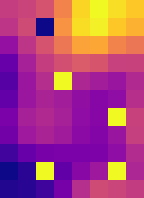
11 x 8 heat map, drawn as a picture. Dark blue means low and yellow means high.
Slope: up to the top right. Lone odd cells: 5, 4 higher and 1 lower than their neighbours. Stripes: none. Ninth with the lowest average: bottom left. Ninth with the highest average: top right. Mirror symmetry: none.
